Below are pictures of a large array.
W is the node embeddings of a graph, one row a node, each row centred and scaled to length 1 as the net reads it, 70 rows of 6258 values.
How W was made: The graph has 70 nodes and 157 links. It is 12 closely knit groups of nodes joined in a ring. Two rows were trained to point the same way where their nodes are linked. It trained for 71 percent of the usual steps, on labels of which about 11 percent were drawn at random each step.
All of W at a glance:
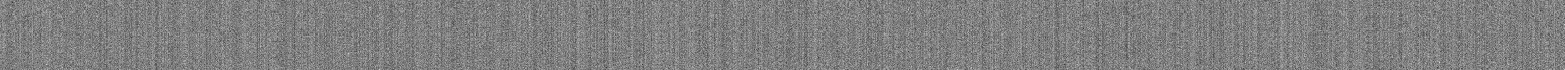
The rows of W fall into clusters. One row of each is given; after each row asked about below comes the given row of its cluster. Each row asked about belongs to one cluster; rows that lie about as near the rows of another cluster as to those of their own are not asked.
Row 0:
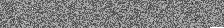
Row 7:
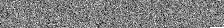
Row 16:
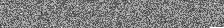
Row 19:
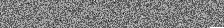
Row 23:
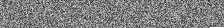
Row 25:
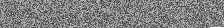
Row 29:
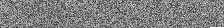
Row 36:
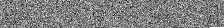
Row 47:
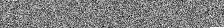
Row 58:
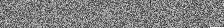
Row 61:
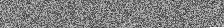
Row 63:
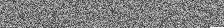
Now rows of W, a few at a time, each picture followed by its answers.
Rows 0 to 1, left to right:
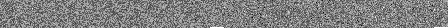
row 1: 29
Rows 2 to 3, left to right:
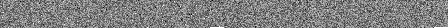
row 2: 47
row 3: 47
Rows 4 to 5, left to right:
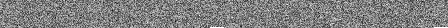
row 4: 63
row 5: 61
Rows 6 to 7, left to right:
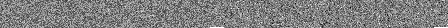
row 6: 61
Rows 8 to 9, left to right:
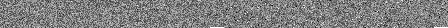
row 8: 58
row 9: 63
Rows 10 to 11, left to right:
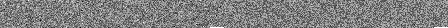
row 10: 25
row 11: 29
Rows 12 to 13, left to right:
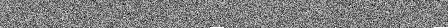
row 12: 29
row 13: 19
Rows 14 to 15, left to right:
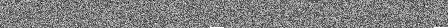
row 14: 58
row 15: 16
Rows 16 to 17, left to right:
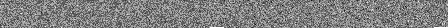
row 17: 36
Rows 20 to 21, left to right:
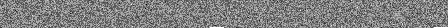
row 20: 16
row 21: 23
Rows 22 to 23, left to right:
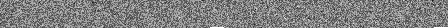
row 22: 0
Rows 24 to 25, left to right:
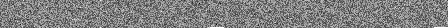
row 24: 19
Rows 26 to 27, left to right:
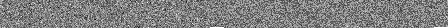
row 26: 23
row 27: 61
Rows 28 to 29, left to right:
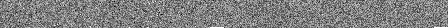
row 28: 47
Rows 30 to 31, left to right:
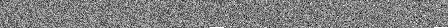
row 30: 36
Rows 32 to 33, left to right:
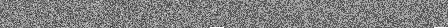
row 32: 7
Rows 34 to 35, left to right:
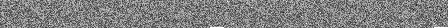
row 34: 25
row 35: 25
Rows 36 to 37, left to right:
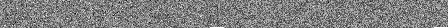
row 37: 19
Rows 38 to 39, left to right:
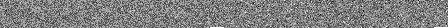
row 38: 25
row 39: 0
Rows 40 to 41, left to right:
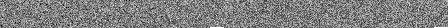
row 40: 25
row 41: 29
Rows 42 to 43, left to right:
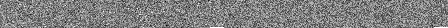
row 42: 61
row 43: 36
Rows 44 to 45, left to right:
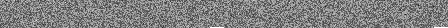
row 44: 47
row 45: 25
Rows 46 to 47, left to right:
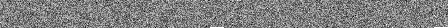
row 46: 63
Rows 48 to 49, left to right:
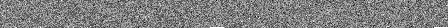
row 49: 58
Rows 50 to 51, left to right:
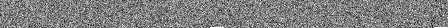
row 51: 36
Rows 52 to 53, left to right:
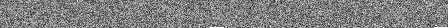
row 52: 16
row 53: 23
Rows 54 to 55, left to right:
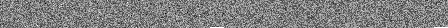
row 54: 47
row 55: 61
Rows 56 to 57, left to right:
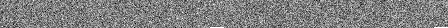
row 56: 47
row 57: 29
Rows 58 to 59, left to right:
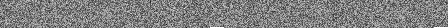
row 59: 23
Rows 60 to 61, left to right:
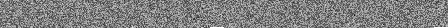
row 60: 0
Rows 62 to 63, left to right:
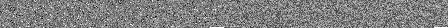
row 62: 7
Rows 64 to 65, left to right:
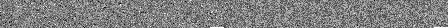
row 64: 0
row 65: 16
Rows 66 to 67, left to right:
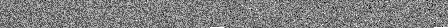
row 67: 23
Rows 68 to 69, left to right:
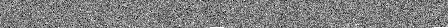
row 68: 36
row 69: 61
